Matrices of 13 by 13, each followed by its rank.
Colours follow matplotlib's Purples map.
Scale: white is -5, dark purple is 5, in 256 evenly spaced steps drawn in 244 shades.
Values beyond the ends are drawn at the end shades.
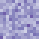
full rank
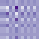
one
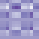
one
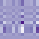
one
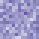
full rank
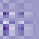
one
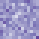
full rank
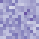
full rank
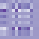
one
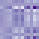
one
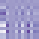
one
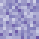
full rank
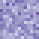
full rank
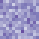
full rank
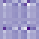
one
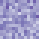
full rank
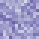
full rank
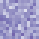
full rank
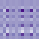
one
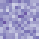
full rank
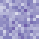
full rank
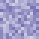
full rank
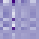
one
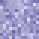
full rank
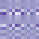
one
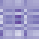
one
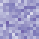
full rank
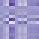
one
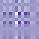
one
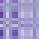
one
